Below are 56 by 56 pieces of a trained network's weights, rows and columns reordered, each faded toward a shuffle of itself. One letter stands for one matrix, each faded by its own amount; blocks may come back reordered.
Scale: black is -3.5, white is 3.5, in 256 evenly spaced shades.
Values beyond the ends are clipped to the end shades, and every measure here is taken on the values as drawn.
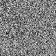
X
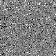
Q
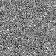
X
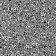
Q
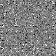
Q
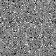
Q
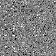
Q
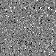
Q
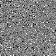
Q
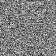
X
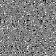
Q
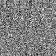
X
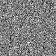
X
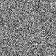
X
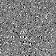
Q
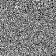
X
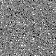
Q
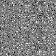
Q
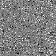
Q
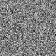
X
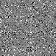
Q
